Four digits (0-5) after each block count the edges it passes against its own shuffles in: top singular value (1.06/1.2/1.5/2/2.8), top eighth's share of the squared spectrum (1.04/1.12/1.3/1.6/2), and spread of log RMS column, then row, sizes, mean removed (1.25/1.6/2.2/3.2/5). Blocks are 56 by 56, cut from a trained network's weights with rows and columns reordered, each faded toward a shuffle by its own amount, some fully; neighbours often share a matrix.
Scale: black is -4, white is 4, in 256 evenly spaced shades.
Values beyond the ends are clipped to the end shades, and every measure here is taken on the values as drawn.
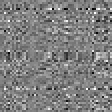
4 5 3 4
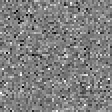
2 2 0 1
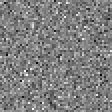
2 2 0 0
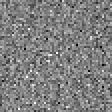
2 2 0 0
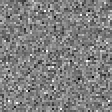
0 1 0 0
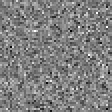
3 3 1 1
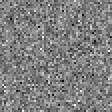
2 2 1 0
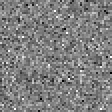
2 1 0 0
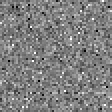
2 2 0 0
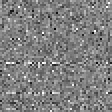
3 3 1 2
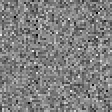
2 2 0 0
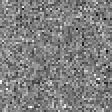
2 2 0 0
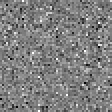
3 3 1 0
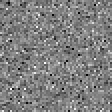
2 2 0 0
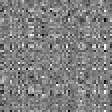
4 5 3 3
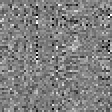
4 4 3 3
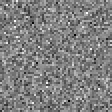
0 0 0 0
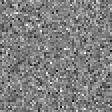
1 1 0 0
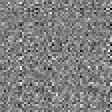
4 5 3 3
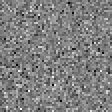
1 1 0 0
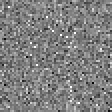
1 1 0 0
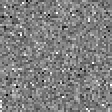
1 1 0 1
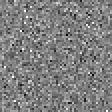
1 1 1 0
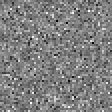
1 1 0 0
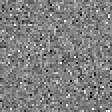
0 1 0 0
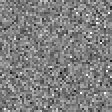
0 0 0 0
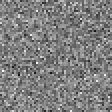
0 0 0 0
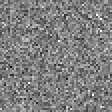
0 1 0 0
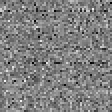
3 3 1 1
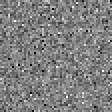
0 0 0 0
